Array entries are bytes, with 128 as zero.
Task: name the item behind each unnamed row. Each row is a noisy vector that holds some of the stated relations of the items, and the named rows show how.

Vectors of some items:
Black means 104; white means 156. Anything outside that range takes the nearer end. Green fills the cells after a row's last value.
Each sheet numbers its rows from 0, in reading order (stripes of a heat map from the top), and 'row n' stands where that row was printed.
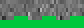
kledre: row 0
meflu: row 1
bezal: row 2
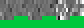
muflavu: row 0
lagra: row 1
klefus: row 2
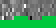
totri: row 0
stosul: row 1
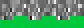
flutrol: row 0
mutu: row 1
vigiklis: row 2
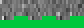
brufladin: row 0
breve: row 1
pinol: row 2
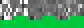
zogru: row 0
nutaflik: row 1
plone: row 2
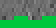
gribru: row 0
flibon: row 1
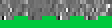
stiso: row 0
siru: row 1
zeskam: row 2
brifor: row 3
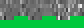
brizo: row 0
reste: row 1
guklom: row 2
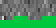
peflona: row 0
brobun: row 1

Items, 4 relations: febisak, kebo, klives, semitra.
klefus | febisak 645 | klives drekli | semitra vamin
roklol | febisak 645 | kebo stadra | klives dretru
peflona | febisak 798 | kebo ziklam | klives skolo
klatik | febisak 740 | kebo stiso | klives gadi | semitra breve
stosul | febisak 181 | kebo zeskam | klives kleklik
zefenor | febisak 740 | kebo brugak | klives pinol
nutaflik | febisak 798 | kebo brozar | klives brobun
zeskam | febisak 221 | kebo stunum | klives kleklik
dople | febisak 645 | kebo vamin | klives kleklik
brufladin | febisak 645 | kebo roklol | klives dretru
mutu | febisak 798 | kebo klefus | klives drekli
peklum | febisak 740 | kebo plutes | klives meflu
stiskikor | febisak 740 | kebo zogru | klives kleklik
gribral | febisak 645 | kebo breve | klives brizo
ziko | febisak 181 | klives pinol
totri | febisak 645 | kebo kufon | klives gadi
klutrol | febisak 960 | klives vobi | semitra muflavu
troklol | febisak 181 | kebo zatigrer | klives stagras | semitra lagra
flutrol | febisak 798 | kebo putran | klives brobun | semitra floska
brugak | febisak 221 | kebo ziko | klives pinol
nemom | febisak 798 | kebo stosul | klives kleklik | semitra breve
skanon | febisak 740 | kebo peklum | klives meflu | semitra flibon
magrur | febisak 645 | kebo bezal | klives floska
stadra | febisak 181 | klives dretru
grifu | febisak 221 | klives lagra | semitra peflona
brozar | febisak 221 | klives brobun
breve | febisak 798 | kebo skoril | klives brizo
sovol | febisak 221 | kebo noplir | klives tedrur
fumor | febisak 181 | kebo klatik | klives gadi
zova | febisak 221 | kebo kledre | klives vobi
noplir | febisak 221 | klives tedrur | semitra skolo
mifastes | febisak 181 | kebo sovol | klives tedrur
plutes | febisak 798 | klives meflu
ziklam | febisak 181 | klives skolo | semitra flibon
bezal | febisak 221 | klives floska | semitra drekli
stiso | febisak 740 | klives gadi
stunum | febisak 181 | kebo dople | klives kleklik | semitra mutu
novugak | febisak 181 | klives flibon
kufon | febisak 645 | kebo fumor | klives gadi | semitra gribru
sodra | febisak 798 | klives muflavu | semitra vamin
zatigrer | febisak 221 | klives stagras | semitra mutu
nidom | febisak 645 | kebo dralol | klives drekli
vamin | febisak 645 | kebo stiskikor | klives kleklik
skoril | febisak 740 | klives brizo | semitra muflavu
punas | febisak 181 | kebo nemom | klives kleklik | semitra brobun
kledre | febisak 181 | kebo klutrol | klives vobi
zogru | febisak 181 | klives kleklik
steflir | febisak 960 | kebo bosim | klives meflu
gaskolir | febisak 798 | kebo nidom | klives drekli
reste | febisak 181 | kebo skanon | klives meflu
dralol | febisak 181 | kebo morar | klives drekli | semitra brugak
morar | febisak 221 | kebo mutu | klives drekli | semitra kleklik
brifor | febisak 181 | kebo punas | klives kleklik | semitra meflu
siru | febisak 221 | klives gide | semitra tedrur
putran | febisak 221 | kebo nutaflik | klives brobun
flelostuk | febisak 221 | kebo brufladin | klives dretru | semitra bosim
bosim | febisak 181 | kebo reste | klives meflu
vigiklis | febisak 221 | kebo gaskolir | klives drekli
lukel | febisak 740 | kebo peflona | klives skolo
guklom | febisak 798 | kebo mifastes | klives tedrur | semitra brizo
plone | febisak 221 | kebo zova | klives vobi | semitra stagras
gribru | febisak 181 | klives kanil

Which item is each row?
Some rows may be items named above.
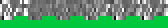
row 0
zogru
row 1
roklol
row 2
stadra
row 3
brifor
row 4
mutu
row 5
klefus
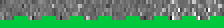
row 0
gadi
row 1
kufon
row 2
punas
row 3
skolo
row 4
ziklam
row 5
kleklik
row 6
stunum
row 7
vigiklis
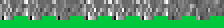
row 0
plutes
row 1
peklum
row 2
skanon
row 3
dople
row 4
stunum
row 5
plutes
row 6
punas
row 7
drekli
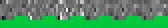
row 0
vobi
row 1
dretru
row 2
stunum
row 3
zova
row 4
zova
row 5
putran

